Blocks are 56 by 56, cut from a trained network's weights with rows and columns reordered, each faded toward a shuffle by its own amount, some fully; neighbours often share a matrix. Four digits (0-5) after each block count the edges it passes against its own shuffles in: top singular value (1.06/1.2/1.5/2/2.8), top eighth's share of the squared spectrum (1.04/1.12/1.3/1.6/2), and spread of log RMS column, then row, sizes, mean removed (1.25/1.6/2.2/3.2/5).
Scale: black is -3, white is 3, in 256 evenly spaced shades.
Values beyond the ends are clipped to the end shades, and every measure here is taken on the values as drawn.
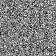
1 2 0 0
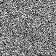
0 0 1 0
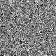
2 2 1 0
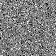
0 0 0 0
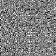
3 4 2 2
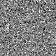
2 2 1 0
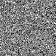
2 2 1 0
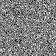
0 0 0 0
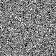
0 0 0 0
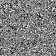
0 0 0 1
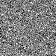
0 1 0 0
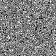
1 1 0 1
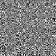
3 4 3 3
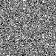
1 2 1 1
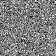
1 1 0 0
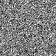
1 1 0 0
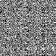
3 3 2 0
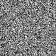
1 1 0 0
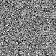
2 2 0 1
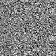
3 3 1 1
